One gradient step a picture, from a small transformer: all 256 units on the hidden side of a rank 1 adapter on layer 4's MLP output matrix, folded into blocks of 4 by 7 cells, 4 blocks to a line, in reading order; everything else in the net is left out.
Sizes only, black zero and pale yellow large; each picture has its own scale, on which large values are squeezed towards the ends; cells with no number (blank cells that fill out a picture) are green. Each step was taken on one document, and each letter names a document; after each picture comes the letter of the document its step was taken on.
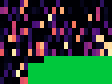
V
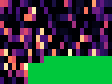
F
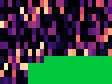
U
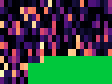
U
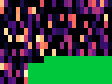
F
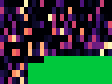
V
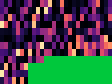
U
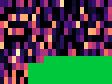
U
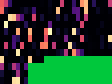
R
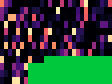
R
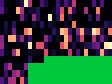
V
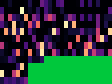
U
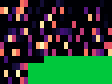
V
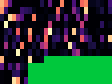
R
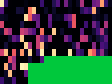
F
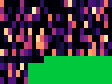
F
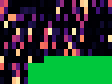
R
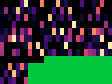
V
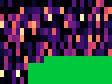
U
